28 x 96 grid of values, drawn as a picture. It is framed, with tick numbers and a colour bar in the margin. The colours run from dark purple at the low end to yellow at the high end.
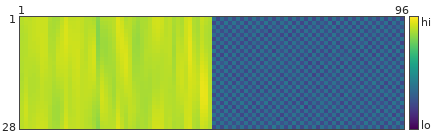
The table splits into one row of 2 panels. Panel 1,1: very high, streaked downward, faint in contrast. Panel 1,2: low, checkered.
